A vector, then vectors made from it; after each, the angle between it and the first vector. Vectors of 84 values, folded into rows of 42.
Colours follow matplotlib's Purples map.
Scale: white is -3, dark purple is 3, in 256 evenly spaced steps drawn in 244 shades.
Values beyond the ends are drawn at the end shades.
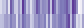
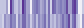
nearly parallel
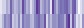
nearly parallel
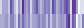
nearly parallel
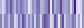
partly aligned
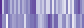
partly opposed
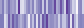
orthogonal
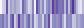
partly aligned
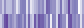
partly aligned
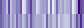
nearly opposite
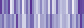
nearly opposite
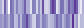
partly aligned
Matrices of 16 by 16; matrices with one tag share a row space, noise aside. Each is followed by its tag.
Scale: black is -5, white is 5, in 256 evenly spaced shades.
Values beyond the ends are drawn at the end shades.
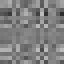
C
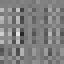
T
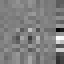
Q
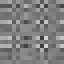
C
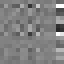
Q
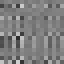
T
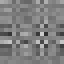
C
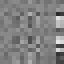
Q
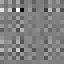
T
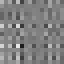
T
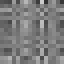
C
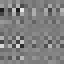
T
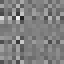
T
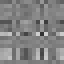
C
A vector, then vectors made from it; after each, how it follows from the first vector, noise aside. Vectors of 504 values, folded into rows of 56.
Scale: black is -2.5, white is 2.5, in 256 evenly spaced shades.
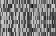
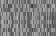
shrunk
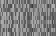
shrunk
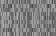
shrunk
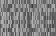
shrunk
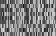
reversed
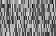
sign-scrambled
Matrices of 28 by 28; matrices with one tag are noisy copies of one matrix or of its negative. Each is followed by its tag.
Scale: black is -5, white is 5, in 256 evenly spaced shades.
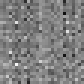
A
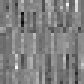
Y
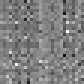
A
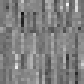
Y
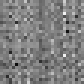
A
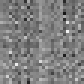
A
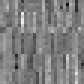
Y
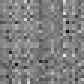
A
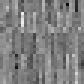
Y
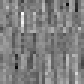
Y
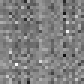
A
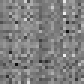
A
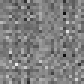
A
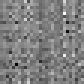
A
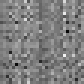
A
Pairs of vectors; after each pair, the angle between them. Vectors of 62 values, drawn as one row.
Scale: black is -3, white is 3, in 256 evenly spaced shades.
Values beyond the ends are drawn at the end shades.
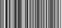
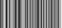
nearly parallel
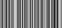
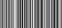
nearly parallel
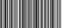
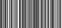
nearly parallel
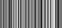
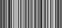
nearly parallel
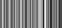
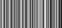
nearly parallel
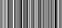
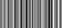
partly aligned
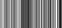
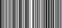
orthogonal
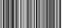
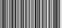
orthogonal
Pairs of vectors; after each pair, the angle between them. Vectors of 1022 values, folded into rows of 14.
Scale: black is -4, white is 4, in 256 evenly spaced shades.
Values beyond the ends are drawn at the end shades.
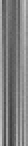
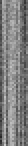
nearly opposite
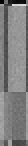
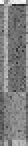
nearly opposite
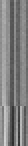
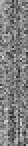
partly aligned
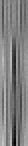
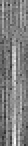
nearly opposite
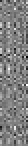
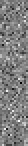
orthogonal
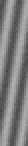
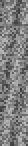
partly aligned
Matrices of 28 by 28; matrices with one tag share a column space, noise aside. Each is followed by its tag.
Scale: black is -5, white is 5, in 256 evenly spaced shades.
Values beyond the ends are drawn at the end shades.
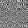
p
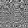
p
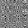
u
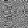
u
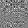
p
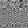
p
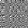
u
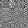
p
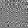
p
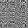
p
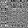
p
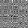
u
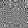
p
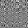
p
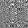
p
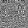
u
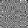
u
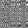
p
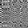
p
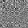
p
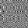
u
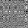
u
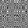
u
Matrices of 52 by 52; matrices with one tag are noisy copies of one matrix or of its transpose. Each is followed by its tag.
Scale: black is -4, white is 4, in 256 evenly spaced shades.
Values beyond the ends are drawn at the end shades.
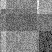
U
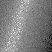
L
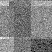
U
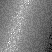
L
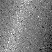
L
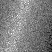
L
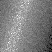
L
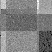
U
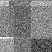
U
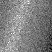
L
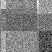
U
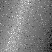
L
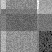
U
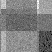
U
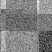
U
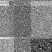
U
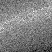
L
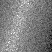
L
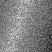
L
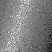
L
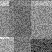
U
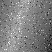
L
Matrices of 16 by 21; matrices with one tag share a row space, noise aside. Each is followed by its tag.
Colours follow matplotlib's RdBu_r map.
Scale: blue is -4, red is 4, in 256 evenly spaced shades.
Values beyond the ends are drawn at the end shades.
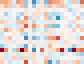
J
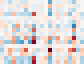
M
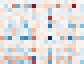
M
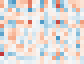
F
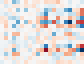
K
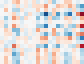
K
